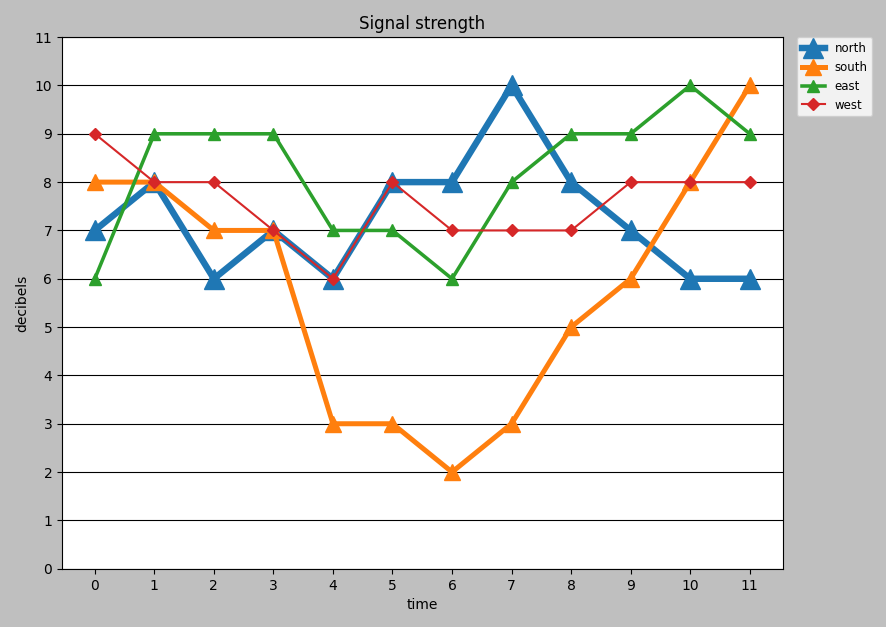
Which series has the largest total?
east
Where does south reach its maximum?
11
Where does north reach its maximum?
7
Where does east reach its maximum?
10
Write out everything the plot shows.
Title: Signal strength
x-axis: time, ticks 0 1 2 3 4 5 6 7 8 9 10 11
y-axis: decibels, ticks 0 1 2 3 4 5 6 7 8 9 10 11
Legend: north, south, east, west
Values:
north: 7 8 6 7 6 8 8 10 8 7 6 6
south: 8 8 7 7 3 3 2 3 5 6 8 10
east: 6 9 9 9 7 7 6 8 9 9 10 9
west: 9 8 8 7 6 8 7 7 7 8 8 8
